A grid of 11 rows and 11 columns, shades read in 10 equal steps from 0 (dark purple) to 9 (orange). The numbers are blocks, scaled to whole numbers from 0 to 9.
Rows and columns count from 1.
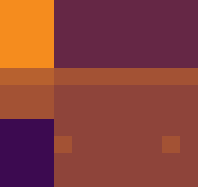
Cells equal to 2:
32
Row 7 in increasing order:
4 4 4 4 4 4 4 4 5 5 5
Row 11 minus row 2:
-9 -9 -9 2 2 2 2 2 2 2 2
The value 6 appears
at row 5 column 1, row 5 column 2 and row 5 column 3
